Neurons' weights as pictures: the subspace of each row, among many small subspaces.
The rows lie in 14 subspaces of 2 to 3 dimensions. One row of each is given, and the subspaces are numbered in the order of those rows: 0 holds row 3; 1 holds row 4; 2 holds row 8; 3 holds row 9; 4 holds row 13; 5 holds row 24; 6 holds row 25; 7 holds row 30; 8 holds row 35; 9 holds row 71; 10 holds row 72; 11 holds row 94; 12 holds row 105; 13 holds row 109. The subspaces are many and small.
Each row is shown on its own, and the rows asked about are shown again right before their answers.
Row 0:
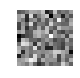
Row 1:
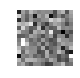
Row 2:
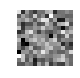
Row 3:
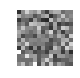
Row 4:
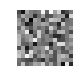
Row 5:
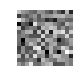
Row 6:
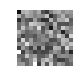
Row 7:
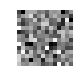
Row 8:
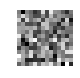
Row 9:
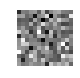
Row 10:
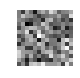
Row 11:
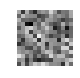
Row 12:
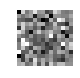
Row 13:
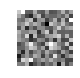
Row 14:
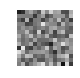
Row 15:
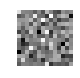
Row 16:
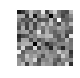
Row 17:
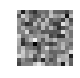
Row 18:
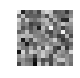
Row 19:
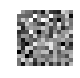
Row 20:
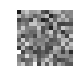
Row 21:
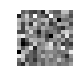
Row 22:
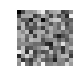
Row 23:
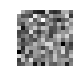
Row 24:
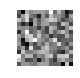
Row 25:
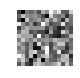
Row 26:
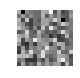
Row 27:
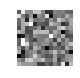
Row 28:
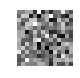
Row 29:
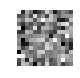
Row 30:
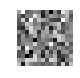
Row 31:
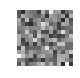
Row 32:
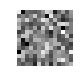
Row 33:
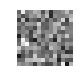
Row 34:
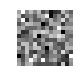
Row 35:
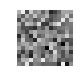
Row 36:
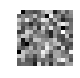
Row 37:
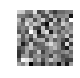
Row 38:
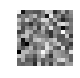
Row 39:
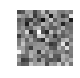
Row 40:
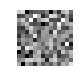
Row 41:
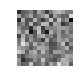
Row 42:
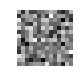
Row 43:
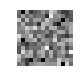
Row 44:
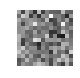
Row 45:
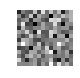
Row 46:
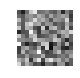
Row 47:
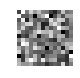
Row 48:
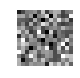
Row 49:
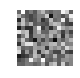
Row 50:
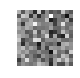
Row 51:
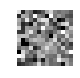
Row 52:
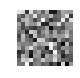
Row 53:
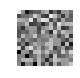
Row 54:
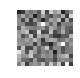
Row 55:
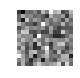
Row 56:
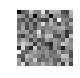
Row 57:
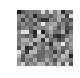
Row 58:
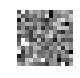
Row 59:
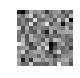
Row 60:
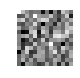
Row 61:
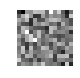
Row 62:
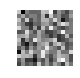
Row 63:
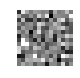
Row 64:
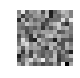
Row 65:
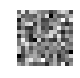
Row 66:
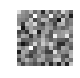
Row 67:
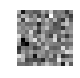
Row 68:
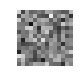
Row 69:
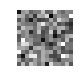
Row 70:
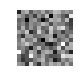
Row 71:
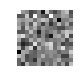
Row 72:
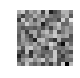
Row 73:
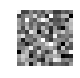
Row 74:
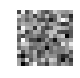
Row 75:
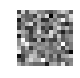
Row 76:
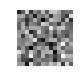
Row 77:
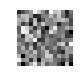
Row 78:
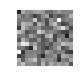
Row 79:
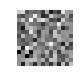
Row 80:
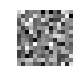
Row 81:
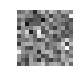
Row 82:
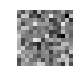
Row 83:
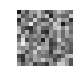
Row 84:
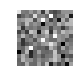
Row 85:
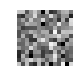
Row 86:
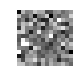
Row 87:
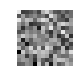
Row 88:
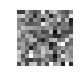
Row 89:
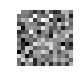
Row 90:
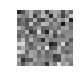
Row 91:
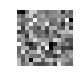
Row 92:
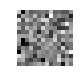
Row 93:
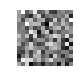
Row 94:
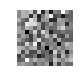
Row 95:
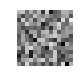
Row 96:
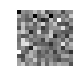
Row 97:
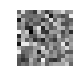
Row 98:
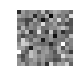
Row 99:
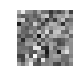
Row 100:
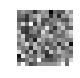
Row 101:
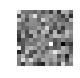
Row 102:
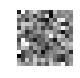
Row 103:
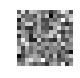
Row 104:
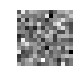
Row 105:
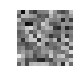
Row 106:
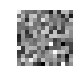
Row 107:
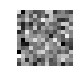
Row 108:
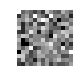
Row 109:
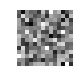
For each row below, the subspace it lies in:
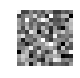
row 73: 8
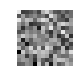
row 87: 0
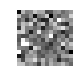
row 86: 13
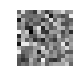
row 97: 4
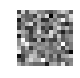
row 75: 3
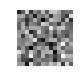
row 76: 8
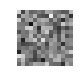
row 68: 12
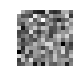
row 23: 5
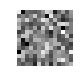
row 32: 7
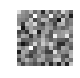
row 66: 11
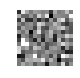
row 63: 2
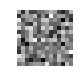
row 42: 3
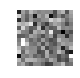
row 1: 6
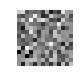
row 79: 7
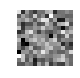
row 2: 1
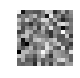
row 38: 7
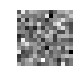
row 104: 8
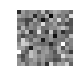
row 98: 10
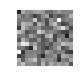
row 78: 11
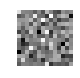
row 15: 3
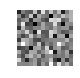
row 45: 11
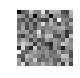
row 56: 9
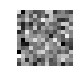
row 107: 5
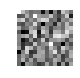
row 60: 6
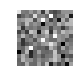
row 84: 10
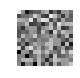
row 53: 0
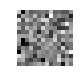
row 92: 10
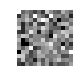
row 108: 13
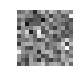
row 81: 12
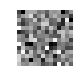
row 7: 12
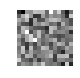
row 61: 5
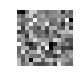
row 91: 4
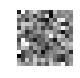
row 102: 1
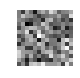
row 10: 12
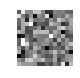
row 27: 9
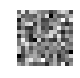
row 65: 3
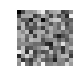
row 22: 5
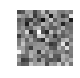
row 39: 12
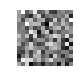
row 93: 4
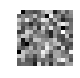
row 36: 7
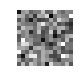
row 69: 2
